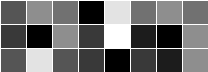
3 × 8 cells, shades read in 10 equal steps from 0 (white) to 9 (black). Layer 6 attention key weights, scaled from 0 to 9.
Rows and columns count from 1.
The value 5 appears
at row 1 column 3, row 1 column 6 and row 1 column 8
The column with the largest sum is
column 4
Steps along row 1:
down up up down up down up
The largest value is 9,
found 4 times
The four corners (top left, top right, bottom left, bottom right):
6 5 6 4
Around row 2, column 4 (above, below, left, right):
9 7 4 0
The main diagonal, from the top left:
6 9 6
